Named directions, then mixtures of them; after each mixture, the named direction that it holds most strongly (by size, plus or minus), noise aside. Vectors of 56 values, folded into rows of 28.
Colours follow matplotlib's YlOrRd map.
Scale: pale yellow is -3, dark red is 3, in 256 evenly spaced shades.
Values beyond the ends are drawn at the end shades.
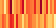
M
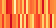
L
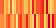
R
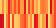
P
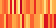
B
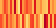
B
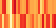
L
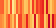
R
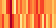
L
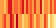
M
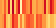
B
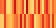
L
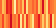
L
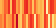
R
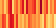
M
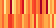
M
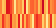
L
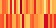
B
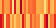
B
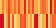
P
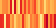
B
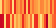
P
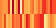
B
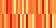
L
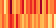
M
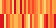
B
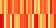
P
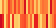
P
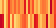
P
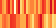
B
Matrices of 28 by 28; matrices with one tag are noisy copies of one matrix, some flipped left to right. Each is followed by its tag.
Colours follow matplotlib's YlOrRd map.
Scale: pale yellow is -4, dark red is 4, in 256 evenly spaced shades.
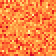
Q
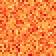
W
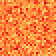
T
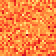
Q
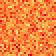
W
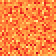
T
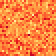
Q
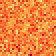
W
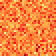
W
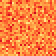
T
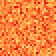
T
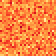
T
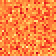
T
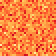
W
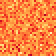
W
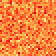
T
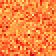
Q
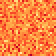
W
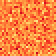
T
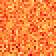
W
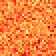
Q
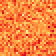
Q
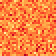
W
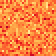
Q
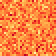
W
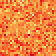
Q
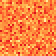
T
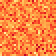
W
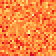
Q
